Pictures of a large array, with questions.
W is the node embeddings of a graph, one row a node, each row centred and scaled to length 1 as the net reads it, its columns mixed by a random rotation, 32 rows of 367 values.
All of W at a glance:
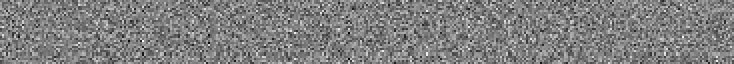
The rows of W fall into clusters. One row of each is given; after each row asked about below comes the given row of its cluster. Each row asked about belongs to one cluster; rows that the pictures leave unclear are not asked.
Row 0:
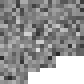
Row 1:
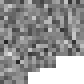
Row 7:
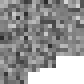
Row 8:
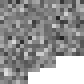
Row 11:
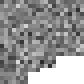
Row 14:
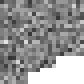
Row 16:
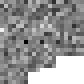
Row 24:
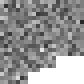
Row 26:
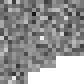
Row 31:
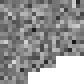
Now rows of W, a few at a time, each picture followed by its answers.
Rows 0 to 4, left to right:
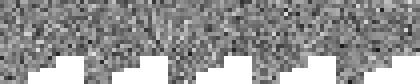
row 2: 8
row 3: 24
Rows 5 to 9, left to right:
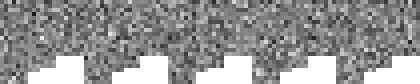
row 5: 26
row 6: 0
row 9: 1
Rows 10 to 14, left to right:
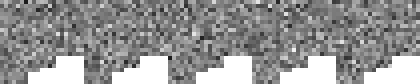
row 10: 16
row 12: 0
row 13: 24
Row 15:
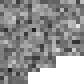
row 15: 31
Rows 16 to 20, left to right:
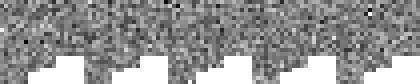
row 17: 7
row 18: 7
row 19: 14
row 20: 24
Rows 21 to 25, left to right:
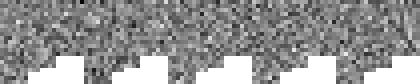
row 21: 8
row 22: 31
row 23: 26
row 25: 1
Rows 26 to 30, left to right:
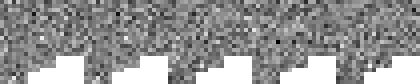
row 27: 26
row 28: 11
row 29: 16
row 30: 11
